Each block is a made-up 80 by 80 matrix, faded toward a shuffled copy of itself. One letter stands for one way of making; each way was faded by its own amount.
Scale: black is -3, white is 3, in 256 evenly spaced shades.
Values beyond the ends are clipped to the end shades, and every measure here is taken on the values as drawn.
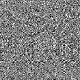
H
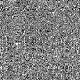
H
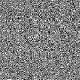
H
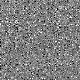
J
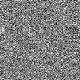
H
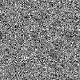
H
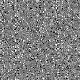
J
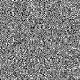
H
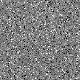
J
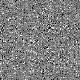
J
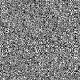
H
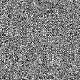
H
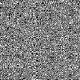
H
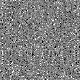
J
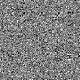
H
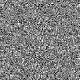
H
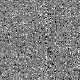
J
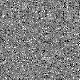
J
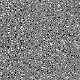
J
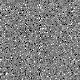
J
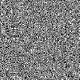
H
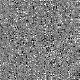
J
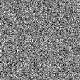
H
